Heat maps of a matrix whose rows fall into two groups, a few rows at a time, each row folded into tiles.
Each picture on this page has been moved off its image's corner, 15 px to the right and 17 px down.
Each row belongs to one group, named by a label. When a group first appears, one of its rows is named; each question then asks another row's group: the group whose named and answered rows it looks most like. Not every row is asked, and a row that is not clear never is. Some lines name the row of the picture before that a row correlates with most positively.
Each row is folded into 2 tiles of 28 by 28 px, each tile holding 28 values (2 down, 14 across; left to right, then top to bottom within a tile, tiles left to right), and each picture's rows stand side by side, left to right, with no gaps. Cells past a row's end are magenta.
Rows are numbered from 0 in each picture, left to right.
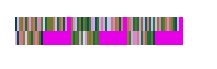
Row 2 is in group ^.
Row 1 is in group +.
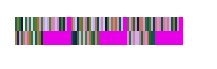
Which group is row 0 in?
^
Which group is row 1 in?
+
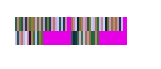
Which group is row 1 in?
+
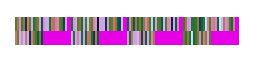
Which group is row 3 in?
+
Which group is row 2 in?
^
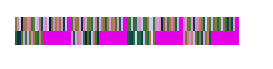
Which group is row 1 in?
^
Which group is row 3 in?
^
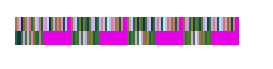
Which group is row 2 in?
+
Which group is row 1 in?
+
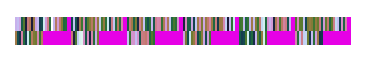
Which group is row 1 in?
^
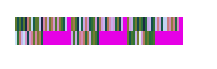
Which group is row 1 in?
^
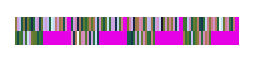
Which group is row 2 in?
+
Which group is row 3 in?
+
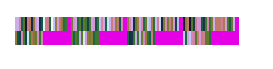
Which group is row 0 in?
+
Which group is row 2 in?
+
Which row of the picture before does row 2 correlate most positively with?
2
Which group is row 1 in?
+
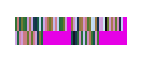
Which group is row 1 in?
+
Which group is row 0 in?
^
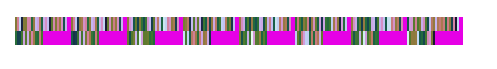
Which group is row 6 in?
+
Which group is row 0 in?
+
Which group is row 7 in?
^
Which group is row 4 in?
+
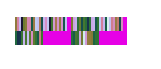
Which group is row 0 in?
+
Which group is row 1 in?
+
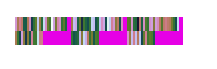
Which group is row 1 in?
+
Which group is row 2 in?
^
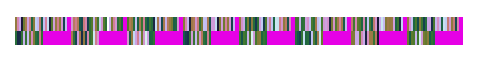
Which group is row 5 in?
+
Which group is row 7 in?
+
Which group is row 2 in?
^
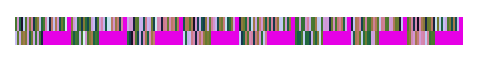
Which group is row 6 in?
^
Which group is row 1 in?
+
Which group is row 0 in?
^
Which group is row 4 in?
^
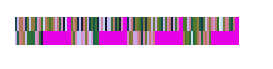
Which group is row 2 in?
^
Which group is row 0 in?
^
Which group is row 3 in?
+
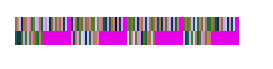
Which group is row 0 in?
+
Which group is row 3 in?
^
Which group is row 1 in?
^
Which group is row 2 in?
^
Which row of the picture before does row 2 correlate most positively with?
2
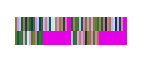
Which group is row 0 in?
+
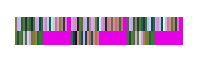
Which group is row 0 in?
+
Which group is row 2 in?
+
